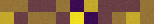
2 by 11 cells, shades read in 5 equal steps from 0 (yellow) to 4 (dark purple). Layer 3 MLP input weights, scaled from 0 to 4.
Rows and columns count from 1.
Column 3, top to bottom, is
3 2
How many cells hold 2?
8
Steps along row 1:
same up same down up down up same same down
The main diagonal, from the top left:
2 3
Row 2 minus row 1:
-1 1 -1 -1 1 -4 3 0 -1 -2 0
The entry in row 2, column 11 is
2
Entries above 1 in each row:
10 8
